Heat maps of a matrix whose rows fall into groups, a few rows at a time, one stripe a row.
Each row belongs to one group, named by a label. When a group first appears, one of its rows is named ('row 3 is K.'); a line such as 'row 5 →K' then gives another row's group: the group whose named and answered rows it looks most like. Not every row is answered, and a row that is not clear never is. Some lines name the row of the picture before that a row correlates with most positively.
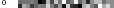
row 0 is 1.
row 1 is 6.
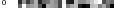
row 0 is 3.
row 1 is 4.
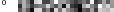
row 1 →6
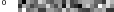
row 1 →6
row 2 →4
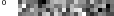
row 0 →1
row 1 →4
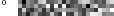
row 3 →3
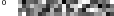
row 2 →3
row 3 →4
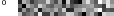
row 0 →6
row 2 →3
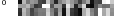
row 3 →6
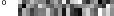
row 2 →6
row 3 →6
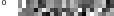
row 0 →4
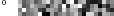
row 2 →4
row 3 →3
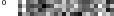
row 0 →4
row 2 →4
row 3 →6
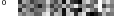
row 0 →6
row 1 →1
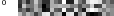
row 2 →3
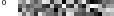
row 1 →3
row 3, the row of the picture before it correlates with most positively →3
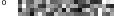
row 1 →4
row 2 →6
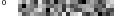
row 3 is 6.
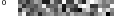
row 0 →3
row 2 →6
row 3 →4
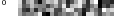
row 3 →3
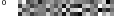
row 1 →6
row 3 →6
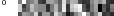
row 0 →4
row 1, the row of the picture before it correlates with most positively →2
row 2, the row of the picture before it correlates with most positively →2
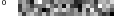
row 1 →6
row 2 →1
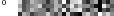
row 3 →6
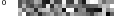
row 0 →3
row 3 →4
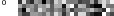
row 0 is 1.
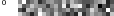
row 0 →4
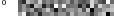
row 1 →1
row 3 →4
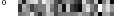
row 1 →6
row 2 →6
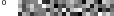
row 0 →3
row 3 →6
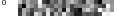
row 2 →6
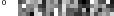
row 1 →4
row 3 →1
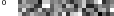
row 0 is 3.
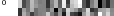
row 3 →6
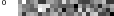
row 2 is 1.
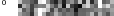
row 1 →6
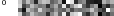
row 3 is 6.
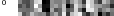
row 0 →3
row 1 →3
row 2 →3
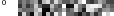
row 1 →3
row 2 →3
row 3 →1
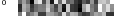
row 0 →1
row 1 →6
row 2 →6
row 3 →4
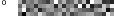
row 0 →1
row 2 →4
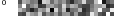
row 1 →4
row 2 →1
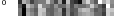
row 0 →6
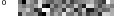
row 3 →1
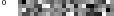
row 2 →4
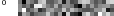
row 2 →4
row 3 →6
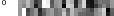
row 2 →4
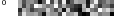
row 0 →1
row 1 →1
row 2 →6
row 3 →4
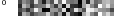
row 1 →6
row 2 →3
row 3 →6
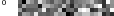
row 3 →3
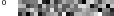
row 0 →3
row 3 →3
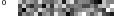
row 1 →1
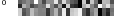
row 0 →1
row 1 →6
